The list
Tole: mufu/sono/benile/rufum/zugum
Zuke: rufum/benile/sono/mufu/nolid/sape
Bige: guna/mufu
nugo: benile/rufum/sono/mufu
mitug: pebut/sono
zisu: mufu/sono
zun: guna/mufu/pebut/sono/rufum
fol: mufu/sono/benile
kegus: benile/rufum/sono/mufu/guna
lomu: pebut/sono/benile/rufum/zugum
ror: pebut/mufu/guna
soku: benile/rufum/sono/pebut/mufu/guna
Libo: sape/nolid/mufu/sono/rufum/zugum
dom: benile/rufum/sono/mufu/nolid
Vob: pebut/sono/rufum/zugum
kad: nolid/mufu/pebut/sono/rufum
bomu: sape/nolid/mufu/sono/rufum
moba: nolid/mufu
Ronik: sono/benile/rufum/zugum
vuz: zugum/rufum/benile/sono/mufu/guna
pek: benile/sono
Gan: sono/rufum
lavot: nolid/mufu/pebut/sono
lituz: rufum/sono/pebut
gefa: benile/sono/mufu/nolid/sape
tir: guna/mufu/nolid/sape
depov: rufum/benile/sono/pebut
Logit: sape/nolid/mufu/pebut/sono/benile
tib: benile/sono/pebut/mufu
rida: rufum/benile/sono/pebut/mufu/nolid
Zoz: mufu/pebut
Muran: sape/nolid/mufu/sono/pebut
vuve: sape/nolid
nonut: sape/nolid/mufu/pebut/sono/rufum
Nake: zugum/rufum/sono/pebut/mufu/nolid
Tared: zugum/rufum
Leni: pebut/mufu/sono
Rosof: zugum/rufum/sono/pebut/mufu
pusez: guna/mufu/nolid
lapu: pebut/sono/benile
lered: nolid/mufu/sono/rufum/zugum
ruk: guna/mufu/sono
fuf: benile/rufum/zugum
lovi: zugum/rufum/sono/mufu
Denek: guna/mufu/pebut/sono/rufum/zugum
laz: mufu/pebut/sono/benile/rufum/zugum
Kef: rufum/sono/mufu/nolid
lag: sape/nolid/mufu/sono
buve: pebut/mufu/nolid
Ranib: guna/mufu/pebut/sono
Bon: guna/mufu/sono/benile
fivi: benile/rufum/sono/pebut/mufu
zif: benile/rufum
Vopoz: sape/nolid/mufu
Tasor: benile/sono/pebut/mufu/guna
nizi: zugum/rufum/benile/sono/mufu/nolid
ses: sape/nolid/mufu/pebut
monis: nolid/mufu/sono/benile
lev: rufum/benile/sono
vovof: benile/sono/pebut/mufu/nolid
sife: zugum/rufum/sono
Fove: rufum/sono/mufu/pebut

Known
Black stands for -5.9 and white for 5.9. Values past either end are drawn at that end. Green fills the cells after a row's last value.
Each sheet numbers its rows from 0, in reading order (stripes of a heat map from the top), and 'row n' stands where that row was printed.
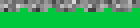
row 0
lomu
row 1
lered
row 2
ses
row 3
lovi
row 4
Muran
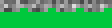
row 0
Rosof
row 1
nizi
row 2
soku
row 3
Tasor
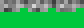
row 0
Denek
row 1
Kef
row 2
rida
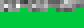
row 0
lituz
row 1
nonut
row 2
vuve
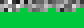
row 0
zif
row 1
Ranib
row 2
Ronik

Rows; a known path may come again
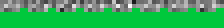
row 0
bomu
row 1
Bon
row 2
Ronik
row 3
fivi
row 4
mitug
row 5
dom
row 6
nonut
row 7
Vob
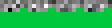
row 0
moba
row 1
lituz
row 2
nizi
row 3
sife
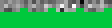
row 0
Libo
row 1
Tasor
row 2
Gan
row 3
kad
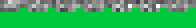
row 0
vuve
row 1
Zuke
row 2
Denek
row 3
lag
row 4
depov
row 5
lapu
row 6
Logit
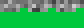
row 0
gefa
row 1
lovi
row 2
soku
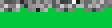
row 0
zisu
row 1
pusez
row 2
Zoz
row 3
Vopoz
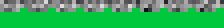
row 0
Ranib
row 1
ses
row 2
Fove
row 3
zun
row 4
kegus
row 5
Tared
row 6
Nake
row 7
fuf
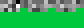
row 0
pek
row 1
Rosof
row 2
lavot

